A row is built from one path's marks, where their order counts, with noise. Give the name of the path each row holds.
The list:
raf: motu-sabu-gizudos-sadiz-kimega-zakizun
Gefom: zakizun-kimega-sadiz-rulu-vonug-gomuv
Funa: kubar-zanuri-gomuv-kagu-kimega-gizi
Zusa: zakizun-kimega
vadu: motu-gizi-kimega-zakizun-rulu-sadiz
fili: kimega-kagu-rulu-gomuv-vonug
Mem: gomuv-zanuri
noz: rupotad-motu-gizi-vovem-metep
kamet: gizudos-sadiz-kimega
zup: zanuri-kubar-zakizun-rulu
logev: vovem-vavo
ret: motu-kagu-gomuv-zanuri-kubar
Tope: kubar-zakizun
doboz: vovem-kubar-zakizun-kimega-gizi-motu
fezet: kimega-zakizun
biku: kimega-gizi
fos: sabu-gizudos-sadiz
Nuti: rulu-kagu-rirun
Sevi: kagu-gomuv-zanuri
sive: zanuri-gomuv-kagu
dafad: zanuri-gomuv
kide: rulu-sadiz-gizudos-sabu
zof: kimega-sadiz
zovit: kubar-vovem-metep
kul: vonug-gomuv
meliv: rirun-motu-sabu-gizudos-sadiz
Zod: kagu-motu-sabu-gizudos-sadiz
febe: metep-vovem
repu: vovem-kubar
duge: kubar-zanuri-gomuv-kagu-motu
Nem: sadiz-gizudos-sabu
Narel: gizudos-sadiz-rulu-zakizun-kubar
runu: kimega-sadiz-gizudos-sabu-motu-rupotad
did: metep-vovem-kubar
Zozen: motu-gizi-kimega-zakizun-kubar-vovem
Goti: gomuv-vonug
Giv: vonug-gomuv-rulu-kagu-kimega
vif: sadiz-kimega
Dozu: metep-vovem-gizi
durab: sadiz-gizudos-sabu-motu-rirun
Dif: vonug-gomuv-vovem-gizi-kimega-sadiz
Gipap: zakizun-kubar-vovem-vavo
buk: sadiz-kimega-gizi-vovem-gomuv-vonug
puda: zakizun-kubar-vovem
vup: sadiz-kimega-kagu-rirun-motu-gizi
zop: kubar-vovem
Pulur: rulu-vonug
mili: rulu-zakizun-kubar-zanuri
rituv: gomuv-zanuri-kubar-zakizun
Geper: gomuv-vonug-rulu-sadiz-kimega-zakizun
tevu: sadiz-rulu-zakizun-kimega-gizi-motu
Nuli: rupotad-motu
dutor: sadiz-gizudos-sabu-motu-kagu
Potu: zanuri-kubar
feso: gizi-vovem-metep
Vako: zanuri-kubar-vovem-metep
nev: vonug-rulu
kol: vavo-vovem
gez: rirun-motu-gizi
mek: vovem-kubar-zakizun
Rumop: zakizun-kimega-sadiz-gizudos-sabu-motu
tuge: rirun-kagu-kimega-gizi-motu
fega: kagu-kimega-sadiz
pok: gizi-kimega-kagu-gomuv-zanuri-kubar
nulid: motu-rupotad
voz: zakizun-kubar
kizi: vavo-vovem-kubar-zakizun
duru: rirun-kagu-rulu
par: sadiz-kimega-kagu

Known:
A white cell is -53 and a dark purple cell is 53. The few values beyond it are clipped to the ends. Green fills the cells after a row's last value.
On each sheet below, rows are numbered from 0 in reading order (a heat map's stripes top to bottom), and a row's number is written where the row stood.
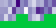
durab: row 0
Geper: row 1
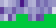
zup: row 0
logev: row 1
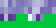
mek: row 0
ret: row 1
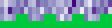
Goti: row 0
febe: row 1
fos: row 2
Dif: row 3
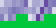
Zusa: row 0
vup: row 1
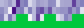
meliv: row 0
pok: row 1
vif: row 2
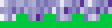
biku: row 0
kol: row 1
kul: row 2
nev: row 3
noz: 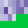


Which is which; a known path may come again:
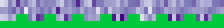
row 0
buk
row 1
repu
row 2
Vako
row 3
Dozu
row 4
Gipap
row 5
nulid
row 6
puda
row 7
voz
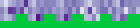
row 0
Giv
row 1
zop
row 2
kol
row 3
noz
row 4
did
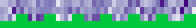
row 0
gez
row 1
mek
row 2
biku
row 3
logev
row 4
Rumop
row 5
zup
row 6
kide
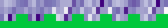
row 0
Tope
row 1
kizi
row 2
Zod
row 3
fos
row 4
mili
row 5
dutor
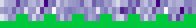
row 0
vif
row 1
durab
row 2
Zusa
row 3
febe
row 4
Geper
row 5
Nem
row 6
duru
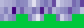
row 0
Nuti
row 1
Pulur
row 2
Gefom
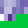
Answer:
ret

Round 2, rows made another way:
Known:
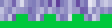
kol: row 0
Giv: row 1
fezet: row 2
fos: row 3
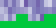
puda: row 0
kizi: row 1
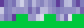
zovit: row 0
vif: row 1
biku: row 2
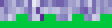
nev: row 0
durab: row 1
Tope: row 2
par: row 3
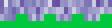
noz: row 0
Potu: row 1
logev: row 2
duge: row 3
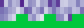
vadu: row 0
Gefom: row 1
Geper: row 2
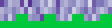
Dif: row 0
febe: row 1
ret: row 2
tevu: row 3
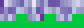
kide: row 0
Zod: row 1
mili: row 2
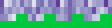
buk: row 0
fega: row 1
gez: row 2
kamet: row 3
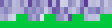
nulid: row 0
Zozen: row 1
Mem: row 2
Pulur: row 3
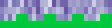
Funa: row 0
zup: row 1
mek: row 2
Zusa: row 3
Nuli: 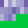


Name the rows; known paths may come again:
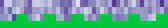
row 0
Mem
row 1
Goti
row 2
Vako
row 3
logev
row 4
zop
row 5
zof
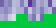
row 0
nulid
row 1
Dif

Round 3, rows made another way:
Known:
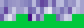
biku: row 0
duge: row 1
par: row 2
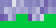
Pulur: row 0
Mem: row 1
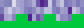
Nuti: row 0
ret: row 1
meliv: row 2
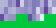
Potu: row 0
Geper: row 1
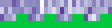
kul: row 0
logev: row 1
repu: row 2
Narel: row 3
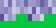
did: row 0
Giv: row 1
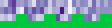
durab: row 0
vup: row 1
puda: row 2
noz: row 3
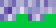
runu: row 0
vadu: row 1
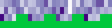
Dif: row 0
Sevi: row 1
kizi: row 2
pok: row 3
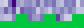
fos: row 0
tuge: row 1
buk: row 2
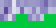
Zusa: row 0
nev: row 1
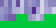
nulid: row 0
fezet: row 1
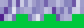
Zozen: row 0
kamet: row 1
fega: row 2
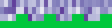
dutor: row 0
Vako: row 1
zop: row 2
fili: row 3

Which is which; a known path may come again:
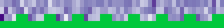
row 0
Dif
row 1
buk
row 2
kide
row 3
fili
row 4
nev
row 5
Nem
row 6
gez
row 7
Goti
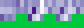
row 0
dafad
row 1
Gipap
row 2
voz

